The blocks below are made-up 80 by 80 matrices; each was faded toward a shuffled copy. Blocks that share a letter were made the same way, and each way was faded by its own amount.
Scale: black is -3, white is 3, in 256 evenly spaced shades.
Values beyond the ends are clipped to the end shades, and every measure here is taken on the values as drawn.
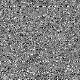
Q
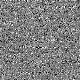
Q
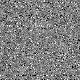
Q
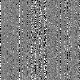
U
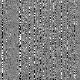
U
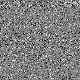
Q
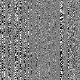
U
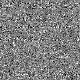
Q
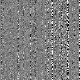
U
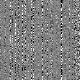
U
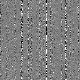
U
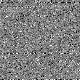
Q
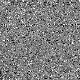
Q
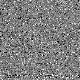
Q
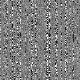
U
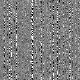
U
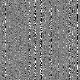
U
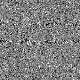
Q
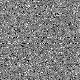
Q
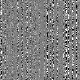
U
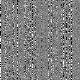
U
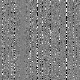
U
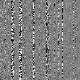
U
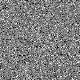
Q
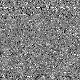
Q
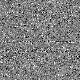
Q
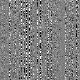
U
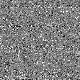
Q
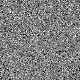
Q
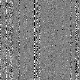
U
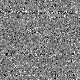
Q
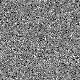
Q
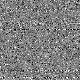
Q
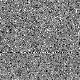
Q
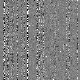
U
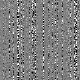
U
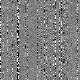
U
